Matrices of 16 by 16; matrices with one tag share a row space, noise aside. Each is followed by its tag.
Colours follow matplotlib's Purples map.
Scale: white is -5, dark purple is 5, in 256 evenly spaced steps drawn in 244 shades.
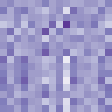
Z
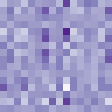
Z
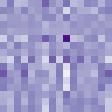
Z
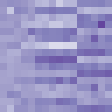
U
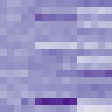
U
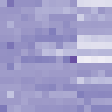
U
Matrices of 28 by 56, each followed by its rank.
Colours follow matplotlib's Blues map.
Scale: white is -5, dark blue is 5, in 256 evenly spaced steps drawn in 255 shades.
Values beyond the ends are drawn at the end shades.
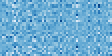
five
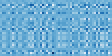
two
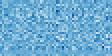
five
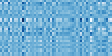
two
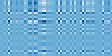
one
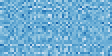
five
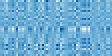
two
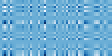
one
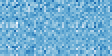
five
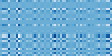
one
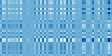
one
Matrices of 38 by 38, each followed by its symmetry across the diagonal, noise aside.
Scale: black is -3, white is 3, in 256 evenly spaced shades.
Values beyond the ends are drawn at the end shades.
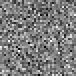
neither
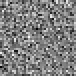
antisymmetric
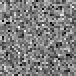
neither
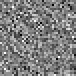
antisymmetric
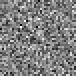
antisymmetric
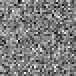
neither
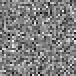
antisymmetric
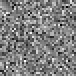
antisymmetric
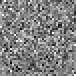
neither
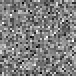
antisymmetric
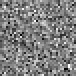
antisymmetric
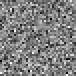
neither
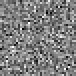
antisymmetric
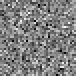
neither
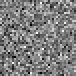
neither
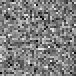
neither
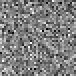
antisymmetric
